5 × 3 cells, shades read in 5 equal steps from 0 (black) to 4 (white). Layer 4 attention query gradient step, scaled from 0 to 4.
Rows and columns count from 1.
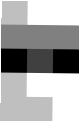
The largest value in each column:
3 4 4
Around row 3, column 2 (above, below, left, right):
2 4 0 0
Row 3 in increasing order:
0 0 1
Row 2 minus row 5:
-1 -1 -2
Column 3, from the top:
4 2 0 4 4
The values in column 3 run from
0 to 4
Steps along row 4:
up same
